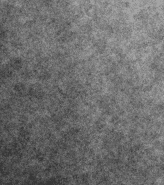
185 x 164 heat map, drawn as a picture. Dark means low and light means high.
Slope: up to the top right. Mirror symmetry: none. Ninth with the highest average: top right. Histogram: bell-shaped.
